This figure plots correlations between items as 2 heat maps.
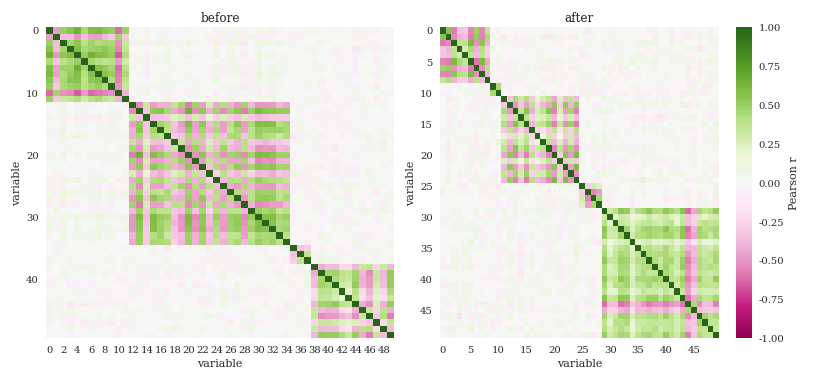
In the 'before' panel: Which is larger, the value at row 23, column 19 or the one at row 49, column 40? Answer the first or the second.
the second
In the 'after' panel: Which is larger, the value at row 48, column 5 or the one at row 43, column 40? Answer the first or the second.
the second
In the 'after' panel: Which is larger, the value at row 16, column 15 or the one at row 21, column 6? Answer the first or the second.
the second
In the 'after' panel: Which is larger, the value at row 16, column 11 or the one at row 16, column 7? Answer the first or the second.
the second
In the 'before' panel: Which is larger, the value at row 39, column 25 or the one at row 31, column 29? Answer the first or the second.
the second
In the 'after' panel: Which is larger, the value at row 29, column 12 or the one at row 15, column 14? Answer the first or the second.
the second
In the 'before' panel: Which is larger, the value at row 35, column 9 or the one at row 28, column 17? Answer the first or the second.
the first
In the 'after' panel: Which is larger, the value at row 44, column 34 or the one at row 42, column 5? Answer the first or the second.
the second
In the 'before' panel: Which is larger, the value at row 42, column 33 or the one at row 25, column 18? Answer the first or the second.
the second
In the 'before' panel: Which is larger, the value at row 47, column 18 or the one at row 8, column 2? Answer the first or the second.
the second
